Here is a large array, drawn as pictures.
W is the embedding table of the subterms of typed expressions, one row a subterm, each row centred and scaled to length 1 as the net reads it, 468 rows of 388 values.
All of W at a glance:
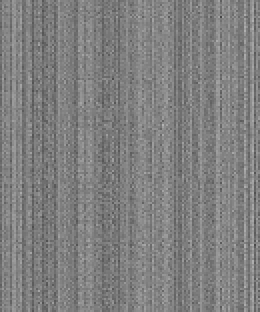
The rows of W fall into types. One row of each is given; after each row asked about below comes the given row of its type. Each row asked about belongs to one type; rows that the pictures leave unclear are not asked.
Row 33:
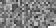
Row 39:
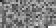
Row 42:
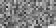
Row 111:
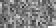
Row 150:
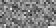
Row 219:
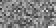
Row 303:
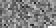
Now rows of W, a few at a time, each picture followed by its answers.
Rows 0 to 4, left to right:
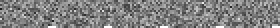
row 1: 219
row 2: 303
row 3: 42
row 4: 219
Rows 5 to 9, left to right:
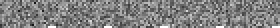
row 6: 219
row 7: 42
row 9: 33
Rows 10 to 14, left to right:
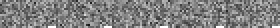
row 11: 303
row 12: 111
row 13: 219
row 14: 39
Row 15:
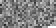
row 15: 42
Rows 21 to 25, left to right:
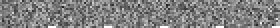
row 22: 39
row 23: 303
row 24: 303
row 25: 111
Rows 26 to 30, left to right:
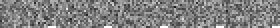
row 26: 111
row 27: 150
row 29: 39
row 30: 39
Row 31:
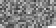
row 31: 42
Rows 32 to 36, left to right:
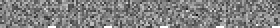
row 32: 150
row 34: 33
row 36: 33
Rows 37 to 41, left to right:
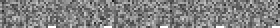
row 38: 111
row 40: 39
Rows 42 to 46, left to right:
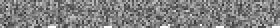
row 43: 111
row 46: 42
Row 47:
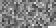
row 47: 42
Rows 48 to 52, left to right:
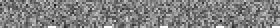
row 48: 303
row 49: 219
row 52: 219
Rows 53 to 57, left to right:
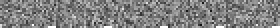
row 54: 111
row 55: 150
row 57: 111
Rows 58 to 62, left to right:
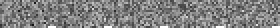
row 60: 33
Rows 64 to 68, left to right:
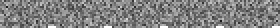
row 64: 219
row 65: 303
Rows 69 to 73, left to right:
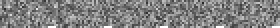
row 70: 111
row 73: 42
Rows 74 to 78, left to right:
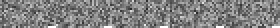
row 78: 42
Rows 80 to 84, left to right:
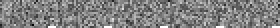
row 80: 219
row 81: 33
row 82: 33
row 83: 111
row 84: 303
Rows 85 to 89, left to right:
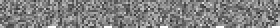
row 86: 33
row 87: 39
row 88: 42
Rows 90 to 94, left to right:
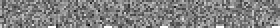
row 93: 39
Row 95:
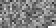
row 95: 39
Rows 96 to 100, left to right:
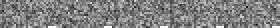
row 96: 39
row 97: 150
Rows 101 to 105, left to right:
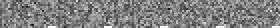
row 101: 303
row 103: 33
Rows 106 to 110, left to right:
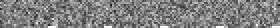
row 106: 111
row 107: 39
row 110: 42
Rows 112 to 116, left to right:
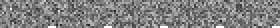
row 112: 150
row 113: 303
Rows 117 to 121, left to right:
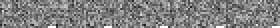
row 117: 303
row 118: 33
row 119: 303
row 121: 111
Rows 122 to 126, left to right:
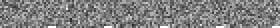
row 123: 33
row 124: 219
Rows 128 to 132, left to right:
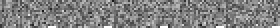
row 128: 33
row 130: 39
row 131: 33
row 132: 111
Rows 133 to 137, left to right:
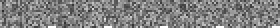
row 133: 33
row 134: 39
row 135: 33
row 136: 303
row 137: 303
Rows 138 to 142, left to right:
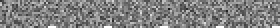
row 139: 219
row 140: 42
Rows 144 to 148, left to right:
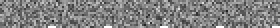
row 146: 150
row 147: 150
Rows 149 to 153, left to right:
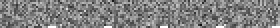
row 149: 42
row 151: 39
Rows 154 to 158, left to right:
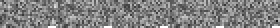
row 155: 111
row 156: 303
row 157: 111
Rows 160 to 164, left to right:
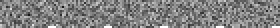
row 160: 150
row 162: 42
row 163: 219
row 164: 303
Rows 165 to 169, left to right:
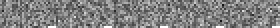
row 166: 303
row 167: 39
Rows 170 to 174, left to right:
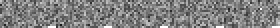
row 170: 42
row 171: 42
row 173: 33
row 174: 111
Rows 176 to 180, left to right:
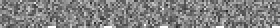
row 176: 42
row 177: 111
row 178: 42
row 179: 111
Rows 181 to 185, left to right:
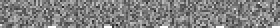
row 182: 219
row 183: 42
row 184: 33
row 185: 42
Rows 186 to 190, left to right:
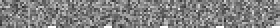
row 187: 42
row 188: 111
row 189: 33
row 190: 42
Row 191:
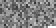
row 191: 303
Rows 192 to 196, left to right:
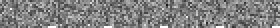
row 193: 111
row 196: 219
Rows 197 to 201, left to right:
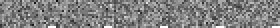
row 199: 39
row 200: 111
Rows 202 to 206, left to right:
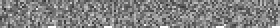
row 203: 33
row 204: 33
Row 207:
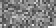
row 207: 111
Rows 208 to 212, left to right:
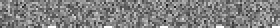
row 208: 42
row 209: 219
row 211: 219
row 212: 39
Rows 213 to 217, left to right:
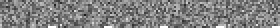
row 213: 39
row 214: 39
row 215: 219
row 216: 42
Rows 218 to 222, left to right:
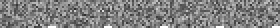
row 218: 42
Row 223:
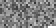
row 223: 303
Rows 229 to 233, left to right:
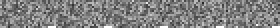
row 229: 33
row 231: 42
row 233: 33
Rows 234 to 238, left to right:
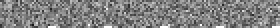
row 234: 33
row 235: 42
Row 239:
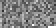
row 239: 33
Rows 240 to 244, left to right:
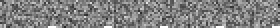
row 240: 150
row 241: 150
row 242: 39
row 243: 33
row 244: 39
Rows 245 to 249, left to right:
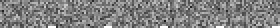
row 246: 42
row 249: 33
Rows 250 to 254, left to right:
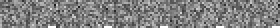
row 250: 39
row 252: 39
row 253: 39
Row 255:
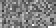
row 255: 33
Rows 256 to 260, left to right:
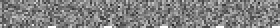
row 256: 111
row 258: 42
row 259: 42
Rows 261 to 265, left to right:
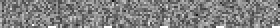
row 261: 33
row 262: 39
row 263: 111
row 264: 39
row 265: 39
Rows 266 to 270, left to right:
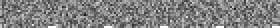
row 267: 150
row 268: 219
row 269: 303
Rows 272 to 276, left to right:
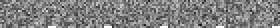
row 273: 219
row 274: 42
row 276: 39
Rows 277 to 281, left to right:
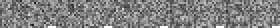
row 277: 303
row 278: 303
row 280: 39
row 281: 39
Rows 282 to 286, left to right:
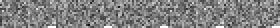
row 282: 303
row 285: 303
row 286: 42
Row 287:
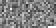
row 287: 33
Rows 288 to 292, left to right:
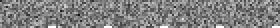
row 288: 39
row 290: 42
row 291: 219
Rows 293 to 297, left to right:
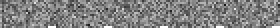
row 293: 39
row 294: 303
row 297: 42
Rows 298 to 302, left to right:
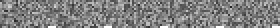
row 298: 33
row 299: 42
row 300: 33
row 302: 219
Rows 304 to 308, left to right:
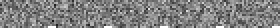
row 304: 303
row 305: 33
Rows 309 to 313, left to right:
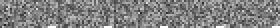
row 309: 42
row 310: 111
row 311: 39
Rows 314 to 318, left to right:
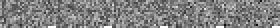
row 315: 111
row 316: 33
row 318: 219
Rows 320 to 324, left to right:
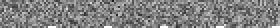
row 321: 150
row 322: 219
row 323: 219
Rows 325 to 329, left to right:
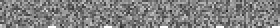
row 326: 303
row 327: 219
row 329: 33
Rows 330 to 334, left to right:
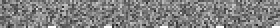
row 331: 42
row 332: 42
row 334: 42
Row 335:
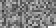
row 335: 33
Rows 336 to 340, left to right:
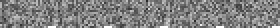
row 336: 111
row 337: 33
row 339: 33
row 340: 303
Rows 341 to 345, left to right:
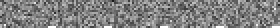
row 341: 150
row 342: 33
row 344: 303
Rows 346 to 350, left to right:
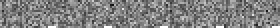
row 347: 39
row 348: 42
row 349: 39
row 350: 33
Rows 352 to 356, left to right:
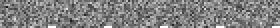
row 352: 39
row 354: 39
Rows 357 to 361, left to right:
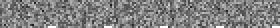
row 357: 303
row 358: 39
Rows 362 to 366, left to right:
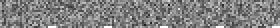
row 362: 33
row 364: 219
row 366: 42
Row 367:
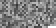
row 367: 42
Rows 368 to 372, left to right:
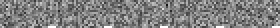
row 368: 42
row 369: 33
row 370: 39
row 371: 33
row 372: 150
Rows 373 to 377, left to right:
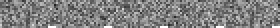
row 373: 39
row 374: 150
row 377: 39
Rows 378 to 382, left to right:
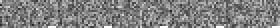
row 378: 219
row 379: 33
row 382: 111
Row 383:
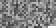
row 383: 42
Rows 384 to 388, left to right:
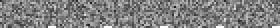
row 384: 219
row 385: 303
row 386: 33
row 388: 33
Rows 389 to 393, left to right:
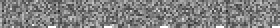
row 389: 33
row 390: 39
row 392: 219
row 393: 39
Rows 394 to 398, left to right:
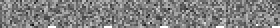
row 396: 150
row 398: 33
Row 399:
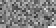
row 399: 150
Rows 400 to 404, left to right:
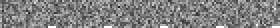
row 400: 39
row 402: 219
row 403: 150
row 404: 42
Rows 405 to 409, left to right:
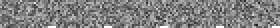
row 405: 42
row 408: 219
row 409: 303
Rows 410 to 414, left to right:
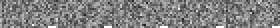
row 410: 33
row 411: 39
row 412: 303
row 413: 33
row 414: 39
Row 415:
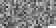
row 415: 42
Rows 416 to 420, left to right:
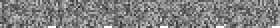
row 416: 111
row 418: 39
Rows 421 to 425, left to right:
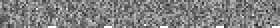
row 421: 111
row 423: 33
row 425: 33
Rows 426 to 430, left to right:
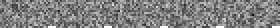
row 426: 303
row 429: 42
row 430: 39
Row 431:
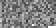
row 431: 33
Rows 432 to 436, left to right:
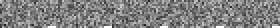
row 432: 42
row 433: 33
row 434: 42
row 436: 219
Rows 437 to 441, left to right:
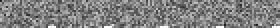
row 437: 219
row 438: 39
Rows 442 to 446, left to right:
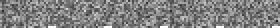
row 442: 39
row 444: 39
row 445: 39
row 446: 219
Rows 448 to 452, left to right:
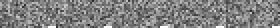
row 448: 42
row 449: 42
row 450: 39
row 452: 39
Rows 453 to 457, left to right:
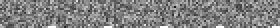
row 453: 42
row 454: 111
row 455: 111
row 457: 303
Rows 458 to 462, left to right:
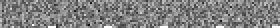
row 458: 33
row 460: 42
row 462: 219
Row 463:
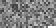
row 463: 303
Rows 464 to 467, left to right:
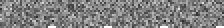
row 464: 219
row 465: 303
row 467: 150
